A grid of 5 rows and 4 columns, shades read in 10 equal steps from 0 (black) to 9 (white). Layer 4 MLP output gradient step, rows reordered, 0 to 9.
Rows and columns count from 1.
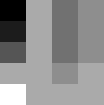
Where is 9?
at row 5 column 1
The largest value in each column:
9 6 6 6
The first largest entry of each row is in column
2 2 2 1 1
